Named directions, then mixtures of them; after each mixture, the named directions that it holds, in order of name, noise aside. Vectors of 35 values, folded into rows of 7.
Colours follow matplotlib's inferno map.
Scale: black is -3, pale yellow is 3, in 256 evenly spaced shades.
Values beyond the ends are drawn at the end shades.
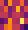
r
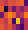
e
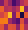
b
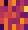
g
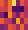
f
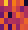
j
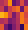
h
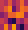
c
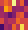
e, f, j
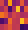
h, r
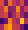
r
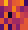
j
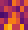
h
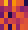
j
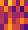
f, r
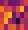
b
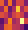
r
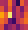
b, f, h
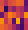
e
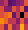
b, c
